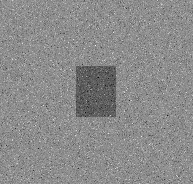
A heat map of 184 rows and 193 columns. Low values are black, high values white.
Stripes: none. Ninth with the lowest average: centre. Odd patch: lower, in the centre.
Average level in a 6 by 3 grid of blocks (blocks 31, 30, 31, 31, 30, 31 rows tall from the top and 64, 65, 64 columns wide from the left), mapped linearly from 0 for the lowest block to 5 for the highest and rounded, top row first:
5 5 5 / 5 5 5 / 5 0 5 / 5 0 5 / 5 5 5 / 5 5 5
